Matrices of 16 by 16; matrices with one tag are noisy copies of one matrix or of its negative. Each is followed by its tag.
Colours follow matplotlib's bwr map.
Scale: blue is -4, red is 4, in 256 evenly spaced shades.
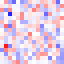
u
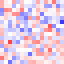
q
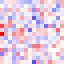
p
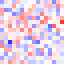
q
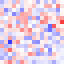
q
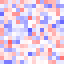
q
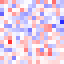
q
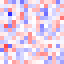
u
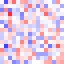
u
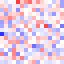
p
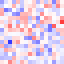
q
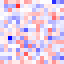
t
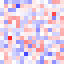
t
